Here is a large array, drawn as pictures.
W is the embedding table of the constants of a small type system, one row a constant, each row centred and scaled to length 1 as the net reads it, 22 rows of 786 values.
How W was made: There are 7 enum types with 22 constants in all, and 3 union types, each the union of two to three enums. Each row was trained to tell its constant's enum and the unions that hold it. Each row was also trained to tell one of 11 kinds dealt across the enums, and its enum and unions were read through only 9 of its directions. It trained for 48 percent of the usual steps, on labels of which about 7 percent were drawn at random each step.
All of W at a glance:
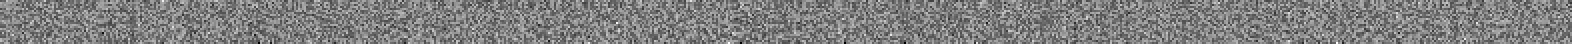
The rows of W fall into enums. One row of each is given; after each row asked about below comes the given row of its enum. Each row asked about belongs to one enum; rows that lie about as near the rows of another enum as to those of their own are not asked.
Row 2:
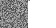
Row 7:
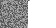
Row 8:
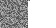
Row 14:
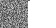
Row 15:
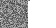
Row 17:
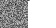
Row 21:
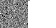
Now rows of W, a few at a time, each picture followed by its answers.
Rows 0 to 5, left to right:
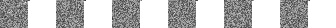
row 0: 15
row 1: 14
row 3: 14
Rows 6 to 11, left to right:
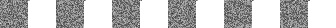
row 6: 21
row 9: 17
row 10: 15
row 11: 15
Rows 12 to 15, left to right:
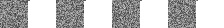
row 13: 17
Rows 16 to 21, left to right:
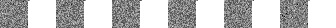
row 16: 7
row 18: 17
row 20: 8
